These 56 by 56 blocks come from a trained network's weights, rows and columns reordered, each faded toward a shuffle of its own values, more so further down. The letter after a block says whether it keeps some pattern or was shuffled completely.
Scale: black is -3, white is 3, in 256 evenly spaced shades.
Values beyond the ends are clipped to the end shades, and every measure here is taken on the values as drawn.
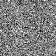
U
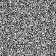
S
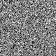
S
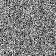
U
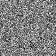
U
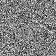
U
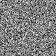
S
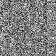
U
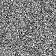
U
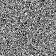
S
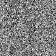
U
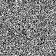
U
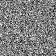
S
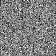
U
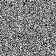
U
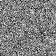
S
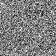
S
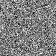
S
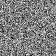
S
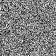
S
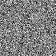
S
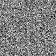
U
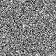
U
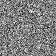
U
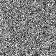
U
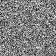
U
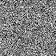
S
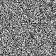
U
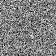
S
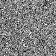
S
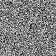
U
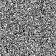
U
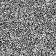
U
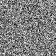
S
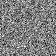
S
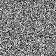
S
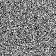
S
